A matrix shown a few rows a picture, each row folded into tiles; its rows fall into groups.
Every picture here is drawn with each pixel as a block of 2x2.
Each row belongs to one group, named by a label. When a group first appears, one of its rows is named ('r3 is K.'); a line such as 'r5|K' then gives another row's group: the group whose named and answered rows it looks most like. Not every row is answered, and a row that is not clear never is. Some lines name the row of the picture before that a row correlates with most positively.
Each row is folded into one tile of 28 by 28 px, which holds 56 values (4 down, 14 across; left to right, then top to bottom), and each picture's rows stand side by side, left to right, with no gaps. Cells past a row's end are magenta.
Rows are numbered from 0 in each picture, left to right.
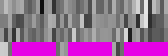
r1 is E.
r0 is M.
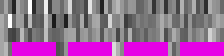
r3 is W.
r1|E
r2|M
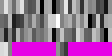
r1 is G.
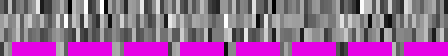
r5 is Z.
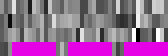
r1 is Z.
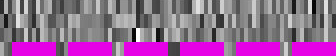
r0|W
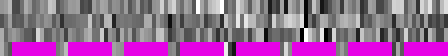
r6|Z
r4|G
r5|Z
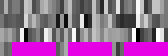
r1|E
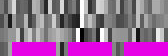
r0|E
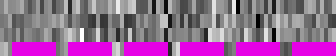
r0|M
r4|G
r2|M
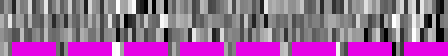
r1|E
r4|W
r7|G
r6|G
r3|Z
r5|M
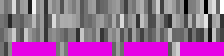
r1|Z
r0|E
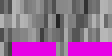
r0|G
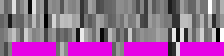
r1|Z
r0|E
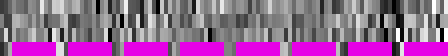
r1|M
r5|M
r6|G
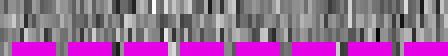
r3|M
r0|Z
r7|E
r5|G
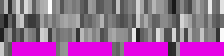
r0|W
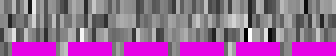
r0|E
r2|Z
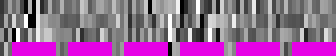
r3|G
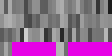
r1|M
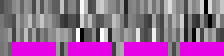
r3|W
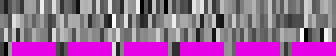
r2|W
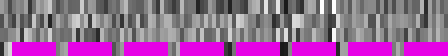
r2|E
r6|G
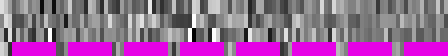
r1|E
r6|M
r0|M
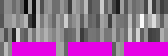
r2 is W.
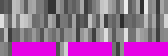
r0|G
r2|E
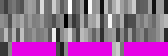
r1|E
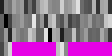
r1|M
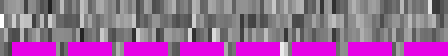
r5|M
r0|G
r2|Z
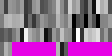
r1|W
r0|Z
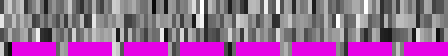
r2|M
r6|G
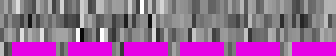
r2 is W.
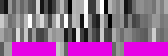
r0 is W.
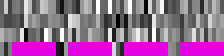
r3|W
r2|W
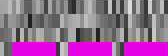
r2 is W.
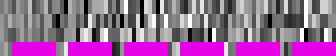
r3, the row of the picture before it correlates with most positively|1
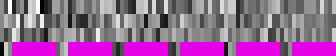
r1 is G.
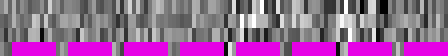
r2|W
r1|Z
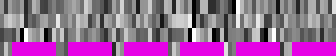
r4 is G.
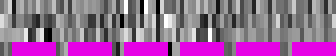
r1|G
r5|E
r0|G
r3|G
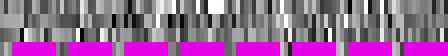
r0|Z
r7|M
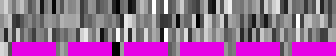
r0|M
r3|E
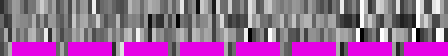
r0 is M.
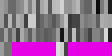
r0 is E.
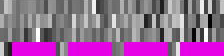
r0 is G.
